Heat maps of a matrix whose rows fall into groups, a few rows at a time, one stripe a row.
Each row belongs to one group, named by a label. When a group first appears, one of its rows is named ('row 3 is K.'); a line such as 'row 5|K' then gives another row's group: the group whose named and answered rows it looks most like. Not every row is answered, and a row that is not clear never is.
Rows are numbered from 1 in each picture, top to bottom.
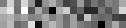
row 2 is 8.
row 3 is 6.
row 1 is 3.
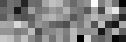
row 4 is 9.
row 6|6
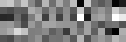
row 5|9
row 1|6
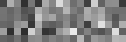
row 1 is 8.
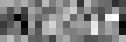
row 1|6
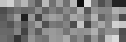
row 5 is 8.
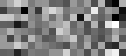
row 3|6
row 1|9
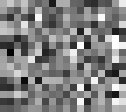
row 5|6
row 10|6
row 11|9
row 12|8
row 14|9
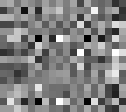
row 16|9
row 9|3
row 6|8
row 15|8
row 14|9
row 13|9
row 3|6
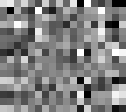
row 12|6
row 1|6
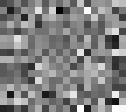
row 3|8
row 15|9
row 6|9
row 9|6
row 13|6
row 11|8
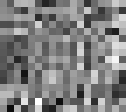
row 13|6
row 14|6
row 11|8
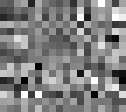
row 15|6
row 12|8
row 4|6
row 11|6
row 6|9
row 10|3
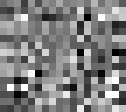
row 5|6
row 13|3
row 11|3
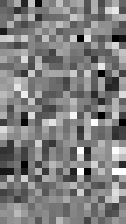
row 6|6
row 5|8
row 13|9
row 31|9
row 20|6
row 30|9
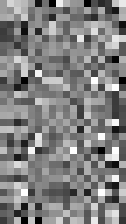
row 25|6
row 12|8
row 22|3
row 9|9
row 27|9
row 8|8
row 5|8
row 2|9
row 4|8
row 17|6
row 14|9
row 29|9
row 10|3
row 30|8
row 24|9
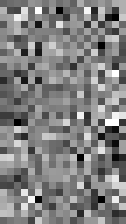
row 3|9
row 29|3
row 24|6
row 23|6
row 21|9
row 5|9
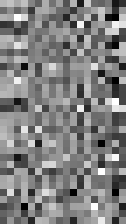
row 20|6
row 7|9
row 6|6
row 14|6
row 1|6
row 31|8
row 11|3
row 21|3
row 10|8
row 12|9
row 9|9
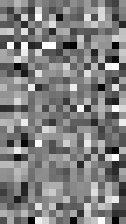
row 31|6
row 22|9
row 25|9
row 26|9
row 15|9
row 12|9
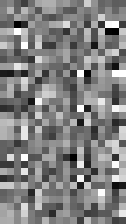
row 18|6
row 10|9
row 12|3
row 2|3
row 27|6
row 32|6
